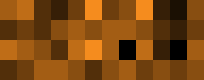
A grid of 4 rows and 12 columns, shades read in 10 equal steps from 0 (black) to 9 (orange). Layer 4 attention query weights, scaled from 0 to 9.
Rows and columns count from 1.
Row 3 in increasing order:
0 0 2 3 5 6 6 6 7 7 7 9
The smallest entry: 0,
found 2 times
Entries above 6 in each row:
3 0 4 0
